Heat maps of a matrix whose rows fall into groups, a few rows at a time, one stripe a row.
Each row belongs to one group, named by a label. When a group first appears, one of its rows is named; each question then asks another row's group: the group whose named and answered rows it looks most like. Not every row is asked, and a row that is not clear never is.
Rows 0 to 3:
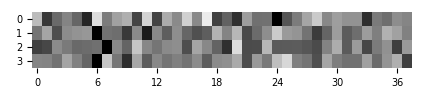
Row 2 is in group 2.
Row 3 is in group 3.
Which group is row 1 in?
3
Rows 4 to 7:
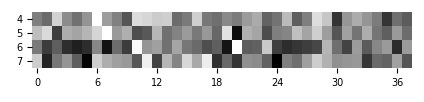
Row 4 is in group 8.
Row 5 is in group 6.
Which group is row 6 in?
2
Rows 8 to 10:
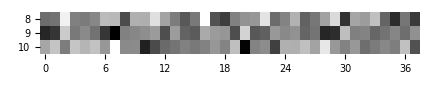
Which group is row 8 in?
8
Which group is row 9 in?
2
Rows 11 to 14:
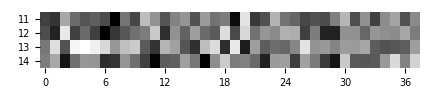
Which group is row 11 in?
2
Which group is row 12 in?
2
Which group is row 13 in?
6
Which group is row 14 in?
3
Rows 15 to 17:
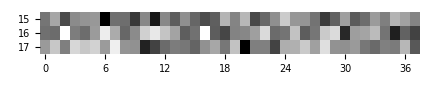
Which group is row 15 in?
3
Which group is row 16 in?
8
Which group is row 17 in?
6
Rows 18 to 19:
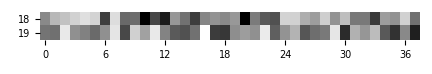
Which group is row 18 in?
6
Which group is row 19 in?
8
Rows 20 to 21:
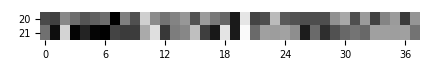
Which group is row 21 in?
2
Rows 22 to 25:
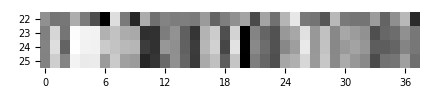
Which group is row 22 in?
3
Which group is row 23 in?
6
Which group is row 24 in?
6
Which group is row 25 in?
6
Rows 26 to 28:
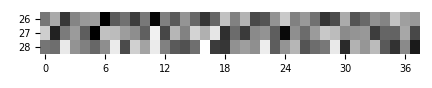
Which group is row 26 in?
3
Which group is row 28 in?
8
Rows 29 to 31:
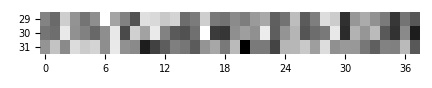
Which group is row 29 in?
8
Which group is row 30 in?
8
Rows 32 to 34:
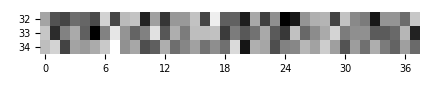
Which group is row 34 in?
6
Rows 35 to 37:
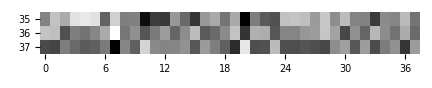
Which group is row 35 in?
6
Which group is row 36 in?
6
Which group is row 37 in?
2
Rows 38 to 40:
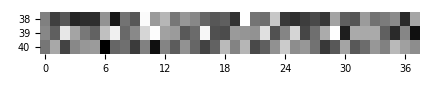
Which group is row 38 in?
2
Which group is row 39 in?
8
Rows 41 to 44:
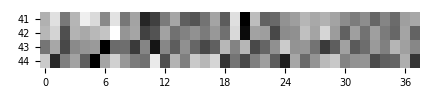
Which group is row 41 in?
6
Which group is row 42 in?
6
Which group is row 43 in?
3
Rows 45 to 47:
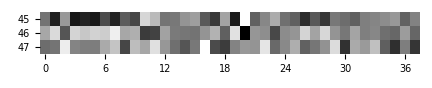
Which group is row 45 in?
2
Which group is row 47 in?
8
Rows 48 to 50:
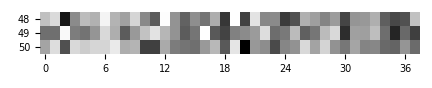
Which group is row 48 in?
6
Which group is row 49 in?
8
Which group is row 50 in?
6
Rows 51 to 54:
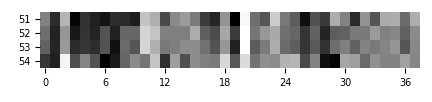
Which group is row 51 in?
2
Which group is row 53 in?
2
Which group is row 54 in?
2
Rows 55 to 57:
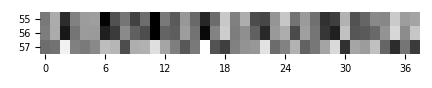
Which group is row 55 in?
3
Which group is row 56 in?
3
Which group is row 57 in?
8
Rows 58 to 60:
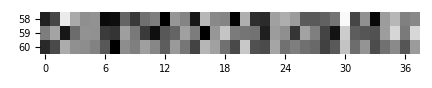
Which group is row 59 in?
3
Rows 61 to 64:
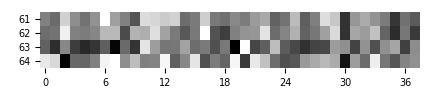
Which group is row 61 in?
8
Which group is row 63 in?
2
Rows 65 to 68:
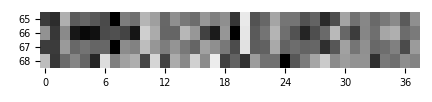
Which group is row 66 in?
2
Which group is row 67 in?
2
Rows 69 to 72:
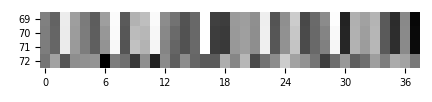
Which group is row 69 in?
8
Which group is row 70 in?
8
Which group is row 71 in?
8
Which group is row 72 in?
3
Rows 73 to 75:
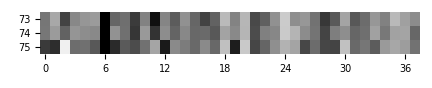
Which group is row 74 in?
3
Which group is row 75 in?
2
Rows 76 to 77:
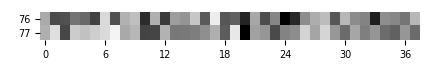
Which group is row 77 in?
6
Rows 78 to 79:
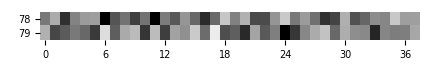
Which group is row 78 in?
3
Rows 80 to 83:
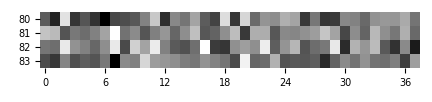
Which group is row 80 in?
2
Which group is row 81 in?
6
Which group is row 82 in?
8
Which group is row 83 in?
2
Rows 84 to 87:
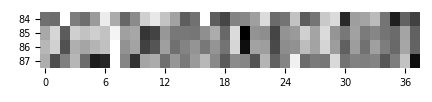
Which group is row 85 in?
6
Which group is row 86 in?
6
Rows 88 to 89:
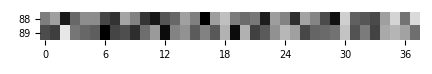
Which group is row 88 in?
3
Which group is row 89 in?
2
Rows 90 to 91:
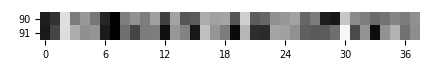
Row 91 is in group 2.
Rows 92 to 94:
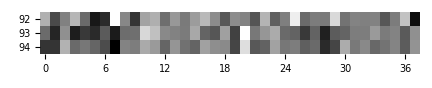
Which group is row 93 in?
2
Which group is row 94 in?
2
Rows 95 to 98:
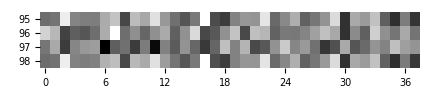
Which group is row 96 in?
6
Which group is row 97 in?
3
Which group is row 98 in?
8
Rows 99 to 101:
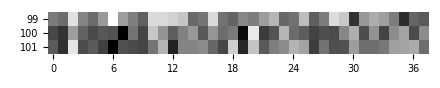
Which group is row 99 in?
8
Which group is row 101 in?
2
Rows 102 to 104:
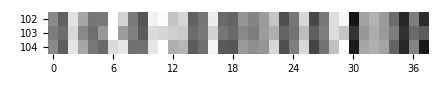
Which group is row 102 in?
8
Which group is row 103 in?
8
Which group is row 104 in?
8
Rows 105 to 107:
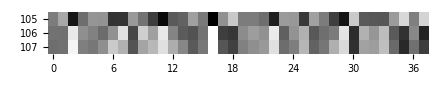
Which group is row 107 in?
8
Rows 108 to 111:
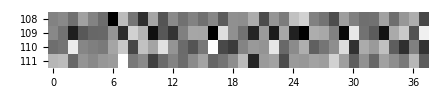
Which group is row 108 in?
3
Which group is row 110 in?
8
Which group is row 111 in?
6
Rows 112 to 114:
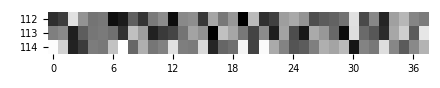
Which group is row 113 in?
3
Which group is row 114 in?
6
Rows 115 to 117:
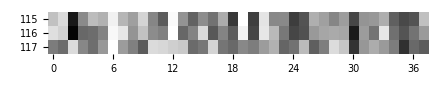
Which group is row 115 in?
6
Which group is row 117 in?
8
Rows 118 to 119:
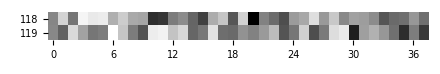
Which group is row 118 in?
6
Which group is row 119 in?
8
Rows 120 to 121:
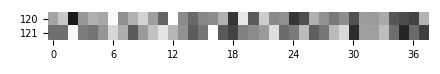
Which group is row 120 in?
6
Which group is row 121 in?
8
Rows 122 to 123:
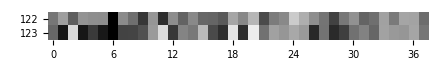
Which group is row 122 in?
3
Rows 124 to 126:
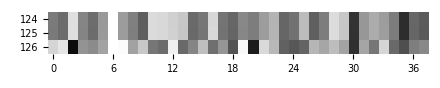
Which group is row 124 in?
8
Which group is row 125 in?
8
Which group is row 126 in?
6
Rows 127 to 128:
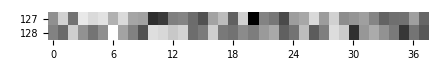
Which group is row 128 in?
8
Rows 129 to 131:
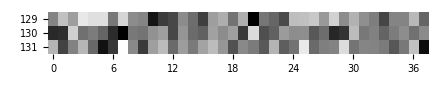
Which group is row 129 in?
6
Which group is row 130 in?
2
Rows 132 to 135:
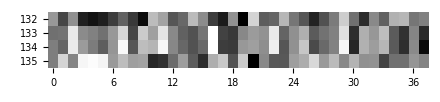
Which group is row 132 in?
2
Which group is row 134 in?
8
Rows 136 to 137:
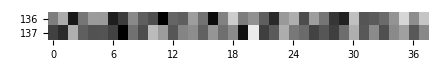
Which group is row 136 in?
3
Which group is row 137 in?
2
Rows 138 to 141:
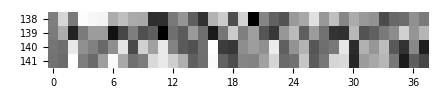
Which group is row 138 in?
6
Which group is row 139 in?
3
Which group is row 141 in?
8
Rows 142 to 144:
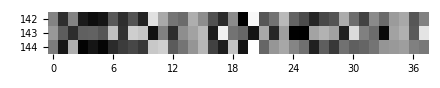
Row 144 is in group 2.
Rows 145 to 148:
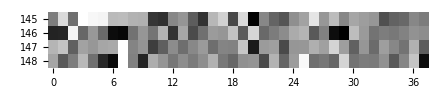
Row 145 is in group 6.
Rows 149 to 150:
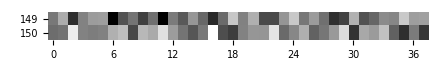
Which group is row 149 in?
3
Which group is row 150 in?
8
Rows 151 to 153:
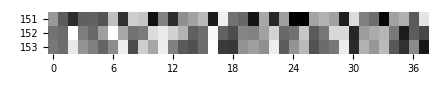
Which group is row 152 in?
8
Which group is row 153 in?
8
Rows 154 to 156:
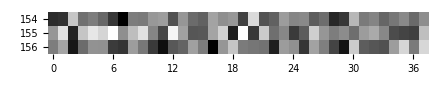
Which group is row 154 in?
2
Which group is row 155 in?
6
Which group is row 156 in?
3
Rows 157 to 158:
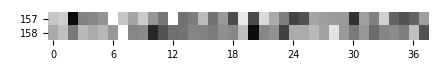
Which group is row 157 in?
6
